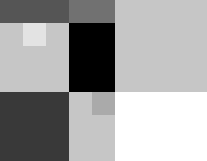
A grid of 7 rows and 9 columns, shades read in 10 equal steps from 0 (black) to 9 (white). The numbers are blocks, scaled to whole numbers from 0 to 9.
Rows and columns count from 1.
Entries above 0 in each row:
9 7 7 7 9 9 9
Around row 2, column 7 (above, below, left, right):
7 7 7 7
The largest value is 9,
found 12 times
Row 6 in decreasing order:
9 9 9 9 7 7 2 2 2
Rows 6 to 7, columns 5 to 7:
7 9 9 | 7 9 9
